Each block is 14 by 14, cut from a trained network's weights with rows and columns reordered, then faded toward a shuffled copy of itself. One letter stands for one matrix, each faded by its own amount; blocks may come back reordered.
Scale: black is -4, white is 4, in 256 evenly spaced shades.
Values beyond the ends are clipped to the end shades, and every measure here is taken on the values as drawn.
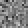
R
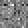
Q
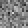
R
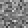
R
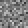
R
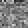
Q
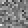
R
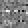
Q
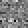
Q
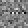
Q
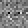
Q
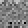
Q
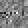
Q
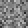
R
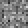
R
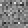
Q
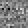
Q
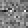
Q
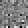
Q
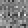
Q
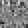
Q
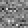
Q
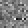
Q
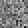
R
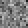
R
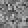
R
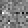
Q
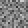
R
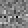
Q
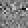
Q
